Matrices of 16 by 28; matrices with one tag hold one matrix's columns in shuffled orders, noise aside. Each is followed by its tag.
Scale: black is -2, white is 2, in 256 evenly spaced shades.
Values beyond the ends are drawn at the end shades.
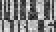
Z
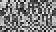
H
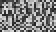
H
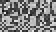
H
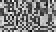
H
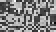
H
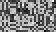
H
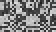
H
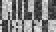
Z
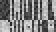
Z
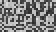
H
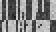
Z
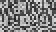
H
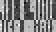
Z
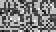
H
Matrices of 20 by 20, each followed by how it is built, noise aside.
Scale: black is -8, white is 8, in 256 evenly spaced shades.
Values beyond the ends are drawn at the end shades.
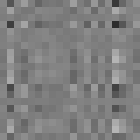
low rank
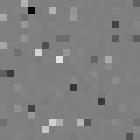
sparse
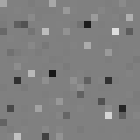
sparse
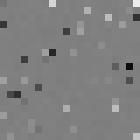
sparse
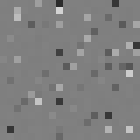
sparse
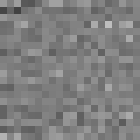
low rank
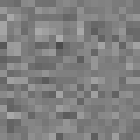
low rank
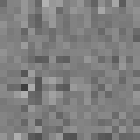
low rank
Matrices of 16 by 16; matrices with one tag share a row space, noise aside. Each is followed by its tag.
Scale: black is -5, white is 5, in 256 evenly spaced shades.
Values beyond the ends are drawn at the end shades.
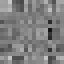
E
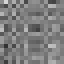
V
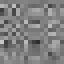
V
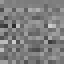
V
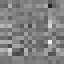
E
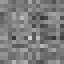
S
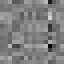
E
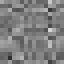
E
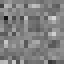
V
